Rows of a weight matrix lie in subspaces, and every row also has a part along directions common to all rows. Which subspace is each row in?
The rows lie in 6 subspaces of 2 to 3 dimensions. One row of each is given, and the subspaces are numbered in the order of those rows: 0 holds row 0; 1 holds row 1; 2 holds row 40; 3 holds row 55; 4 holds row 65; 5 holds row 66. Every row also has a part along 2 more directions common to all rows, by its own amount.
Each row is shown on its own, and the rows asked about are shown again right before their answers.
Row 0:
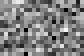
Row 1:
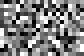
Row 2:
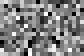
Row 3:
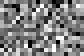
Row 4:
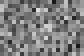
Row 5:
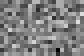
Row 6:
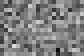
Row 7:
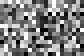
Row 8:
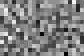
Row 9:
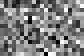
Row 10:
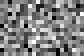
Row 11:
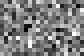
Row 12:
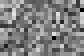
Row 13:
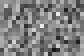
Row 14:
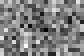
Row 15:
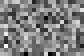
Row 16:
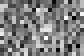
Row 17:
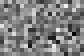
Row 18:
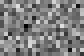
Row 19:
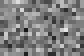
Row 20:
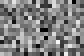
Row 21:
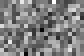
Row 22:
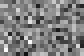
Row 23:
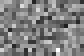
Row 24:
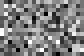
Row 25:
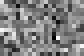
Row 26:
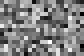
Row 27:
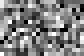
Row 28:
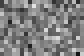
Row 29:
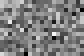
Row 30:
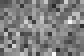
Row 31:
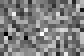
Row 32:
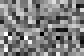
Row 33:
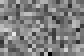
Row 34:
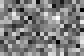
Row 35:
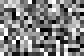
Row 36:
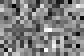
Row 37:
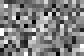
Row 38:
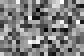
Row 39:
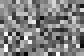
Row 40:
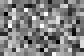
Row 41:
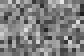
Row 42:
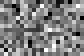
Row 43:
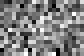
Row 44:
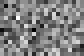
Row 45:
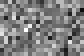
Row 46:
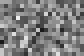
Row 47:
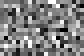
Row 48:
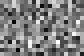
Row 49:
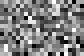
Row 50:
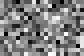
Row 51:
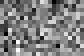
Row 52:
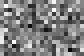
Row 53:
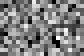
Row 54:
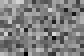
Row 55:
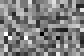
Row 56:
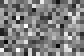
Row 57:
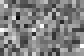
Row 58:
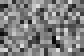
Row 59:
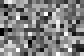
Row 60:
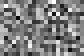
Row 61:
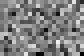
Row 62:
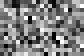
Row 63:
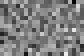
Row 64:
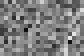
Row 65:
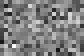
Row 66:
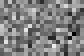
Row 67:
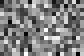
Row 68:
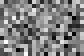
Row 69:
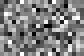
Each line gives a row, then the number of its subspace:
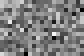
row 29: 0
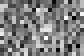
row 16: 1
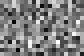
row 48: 3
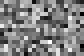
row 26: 4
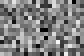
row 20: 3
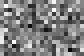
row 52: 4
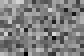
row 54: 0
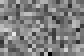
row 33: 2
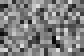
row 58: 1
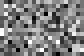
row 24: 2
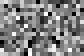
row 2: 0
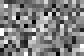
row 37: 2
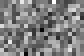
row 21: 1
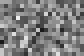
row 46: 0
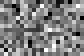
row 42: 1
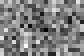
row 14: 4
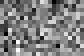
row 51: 5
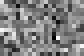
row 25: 2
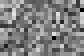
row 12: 0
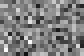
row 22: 3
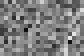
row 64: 5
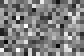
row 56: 5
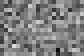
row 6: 4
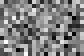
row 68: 5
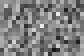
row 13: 2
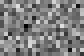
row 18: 5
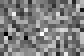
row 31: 3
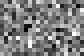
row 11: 5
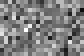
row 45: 5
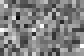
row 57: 2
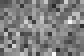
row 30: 4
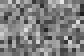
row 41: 5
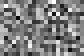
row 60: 4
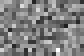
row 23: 4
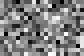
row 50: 0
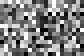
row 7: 5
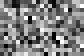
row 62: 2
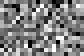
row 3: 1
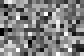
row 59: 2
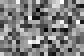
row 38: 4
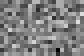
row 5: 4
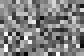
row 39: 3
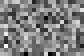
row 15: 1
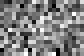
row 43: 4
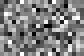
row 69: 1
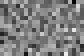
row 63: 3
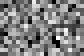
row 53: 1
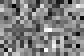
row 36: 1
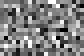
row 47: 0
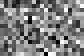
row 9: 2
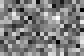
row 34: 0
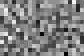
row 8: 3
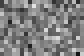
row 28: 2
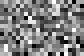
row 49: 3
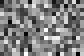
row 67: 2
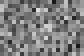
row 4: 1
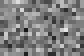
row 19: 0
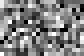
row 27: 0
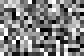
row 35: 4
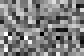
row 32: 3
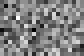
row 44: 2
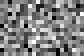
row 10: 4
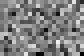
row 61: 3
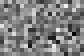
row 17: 5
